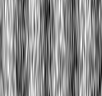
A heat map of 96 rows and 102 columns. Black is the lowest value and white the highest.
Histogram: bell-shaped. Stripes: upright, repeating 4 times. Grain: streaks running down.
